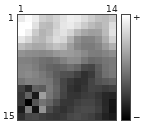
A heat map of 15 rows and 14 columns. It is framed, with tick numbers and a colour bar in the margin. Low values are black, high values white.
An odd patch, rougher than its surroundings, sits in the bottom left. The field climbs toward the top. There are no regular stripes. The bottom left is the roughest part.
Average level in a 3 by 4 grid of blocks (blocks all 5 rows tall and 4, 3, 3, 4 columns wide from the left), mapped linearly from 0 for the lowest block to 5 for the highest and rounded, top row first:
5 5 4 4
2 2 1 2
1 1 0 0
